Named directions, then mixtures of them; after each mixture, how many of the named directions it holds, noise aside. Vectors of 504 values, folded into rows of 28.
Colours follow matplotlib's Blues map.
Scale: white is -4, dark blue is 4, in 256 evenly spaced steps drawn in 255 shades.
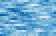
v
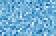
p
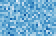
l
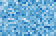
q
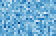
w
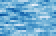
one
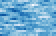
one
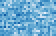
two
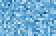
one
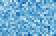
two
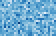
one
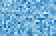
one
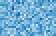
three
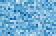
two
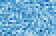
three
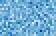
three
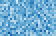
three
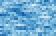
two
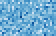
one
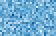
three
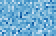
one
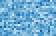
three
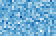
two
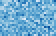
two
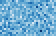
three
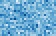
three
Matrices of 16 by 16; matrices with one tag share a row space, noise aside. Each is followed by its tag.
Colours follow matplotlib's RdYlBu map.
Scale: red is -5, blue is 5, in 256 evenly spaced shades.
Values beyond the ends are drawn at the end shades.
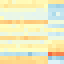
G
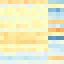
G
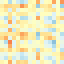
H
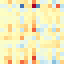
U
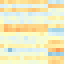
G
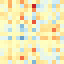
U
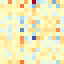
U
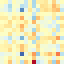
U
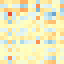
H
